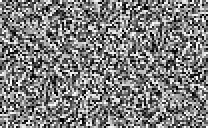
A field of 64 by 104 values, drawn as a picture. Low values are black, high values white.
There is no seam. No regular stripes run through it. A half turn leaves it unchanged. The values spread evenly over their range. Fine speckle covers the field. No row or column stands out. No overall slope runs across the table.
